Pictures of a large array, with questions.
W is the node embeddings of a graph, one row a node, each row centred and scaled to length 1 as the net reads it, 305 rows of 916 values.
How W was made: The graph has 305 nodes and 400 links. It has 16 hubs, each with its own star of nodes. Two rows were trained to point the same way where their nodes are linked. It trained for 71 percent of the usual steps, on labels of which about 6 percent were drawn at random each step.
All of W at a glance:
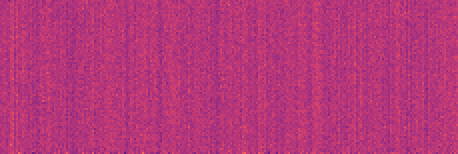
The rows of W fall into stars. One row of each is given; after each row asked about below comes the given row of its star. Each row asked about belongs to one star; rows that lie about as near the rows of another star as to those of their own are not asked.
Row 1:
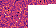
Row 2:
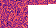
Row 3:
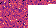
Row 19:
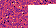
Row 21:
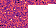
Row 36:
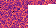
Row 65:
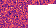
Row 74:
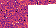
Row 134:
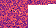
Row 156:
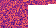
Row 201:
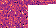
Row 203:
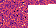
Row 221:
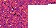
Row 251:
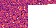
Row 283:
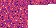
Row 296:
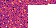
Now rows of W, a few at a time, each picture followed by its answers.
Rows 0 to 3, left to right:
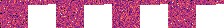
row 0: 36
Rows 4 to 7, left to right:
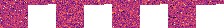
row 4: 3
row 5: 3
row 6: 1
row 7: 221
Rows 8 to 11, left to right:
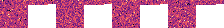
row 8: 1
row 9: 296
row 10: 2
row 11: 156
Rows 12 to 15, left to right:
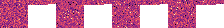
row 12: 296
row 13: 19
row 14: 296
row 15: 21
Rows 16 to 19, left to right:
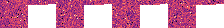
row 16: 134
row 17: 2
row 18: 201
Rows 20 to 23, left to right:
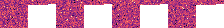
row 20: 201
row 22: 65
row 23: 251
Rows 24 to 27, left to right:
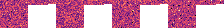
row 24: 251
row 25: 134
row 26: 201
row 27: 65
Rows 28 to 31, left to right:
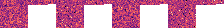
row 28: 296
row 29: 1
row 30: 296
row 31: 296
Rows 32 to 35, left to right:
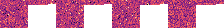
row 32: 2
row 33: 201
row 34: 2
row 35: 251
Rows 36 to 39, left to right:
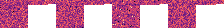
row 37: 21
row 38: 203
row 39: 201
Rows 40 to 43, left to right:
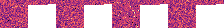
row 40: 283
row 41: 19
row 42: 201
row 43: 296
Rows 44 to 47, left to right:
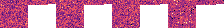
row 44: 36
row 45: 203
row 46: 134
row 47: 74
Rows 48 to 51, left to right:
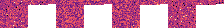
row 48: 156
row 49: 156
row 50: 36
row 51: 221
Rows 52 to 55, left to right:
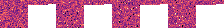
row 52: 21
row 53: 134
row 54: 251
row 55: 134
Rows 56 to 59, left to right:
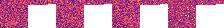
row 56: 36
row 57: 283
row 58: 74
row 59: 203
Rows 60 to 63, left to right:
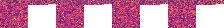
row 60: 74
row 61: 19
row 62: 134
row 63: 1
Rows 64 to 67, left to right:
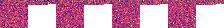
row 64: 156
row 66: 74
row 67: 296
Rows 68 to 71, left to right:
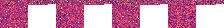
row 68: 65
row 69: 283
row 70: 3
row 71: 203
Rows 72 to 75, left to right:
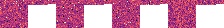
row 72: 251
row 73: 251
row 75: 134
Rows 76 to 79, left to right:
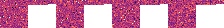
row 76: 221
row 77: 65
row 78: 203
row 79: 134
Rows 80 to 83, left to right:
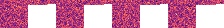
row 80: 203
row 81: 201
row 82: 283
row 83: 2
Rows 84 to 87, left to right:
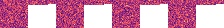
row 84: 283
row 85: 2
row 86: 36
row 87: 296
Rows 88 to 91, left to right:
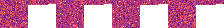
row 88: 1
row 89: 74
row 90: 1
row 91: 19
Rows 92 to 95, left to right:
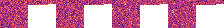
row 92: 2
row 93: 201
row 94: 296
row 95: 74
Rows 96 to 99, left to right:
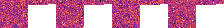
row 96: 21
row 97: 3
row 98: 74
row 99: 134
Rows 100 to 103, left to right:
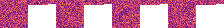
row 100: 65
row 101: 221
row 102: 19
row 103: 221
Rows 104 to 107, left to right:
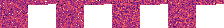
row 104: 19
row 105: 65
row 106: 3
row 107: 19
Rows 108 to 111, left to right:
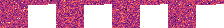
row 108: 251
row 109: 156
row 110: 1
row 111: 65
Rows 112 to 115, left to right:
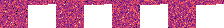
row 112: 36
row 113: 74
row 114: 65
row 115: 2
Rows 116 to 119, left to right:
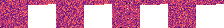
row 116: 2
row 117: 2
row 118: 251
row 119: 283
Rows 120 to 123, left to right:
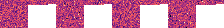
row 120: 1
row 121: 65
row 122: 296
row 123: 283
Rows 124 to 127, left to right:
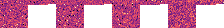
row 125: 203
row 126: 3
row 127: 65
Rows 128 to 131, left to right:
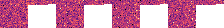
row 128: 221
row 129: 203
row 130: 296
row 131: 1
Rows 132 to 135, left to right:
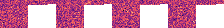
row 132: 156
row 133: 19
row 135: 134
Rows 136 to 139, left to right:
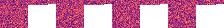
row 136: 251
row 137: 134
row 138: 2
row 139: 134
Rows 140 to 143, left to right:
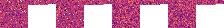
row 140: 21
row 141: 1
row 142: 134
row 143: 21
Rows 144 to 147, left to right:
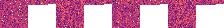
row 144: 19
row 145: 221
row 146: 3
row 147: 296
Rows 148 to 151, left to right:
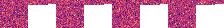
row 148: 21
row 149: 251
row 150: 65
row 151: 283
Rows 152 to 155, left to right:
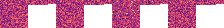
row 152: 19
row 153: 3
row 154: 201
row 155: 296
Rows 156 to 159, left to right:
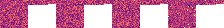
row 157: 203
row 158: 21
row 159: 251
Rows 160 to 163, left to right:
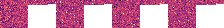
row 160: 221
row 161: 3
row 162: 296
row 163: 21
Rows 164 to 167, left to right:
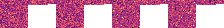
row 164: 203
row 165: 36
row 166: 1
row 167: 203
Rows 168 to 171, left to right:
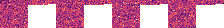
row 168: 36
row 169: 296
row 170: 203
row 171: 21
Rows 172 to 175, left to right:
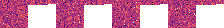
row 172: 19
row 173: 74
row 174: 221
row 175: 1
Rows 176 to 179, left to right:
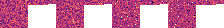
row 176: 3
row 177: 36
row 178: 221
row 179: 3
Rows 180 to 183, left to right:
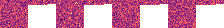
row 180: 283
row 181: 201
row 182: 203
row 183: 36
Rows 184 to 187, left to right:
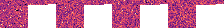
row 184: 203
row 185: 19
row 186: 201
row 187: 283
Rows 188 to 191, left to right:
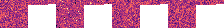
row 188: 21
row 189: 21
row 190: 283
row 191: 201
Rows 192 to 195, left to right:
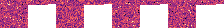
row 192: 74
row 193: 251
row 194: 156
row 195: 201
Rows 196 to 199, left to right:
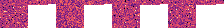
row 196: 36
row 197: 283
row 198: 251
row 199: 203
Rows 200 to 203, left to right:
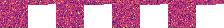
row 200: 201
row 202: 134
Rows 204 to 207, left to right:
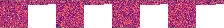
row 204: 1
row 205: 21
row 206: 36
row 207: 36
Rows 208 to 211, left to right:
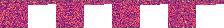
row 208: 21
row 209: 74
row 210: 203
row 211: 36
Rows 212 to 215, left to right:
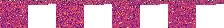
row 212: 2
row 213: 203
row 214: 251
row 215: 36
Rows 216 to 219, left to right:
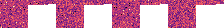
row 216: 283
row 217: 221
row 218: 296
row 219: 283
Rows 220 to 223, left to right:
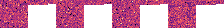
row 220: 3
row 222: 2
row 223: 156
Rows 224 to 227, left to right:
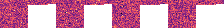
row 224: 201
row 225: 21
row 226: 134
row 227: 74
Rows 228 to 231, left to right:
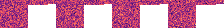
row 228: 1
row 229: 296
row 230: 156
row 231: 221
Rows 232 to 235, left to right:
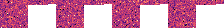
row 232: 134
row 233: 19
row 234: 65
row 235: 36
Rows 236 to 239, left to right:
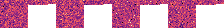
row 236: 201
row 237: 156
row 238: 74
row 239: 251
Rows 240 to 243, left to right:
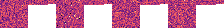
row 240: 1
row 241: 2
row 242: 21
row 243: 156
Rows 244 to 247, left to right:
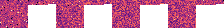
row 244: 296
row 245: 221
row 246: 21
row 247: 74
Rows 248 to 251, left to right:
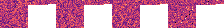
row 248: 74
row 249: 283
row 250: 1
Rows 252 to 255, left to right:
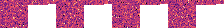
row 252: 201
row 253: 2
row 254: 251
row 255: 2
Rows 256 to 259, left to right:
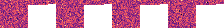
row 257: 156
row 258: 201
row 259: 221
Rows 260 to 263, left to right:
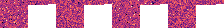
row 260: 156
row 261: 283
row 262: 65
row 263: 134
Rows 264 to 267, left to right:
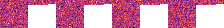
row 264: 2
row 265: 21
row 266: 221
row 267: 19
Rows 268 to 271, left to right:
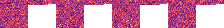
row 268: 36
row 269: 201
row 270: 156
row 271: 65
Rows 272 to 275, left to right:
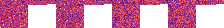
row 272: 203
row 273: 203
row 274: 1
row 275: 134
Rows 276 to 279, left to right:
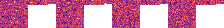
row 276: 36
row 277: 2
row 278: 201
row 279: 36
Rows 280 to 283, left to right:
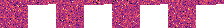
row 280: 201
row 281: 65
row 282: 3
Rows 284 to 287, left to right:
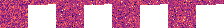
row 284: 251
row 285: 21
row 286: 74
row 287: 156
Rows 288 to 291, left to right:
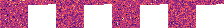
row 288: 2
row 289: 201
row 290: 65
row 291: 74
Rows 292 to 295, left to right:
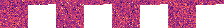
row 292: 156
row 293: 283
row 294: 201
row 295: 19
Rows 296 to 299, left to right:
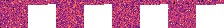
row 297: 296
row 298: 296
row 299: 3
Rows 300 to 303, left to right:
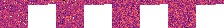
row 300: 3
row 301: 134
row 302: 296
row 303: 1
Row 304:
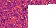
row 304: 74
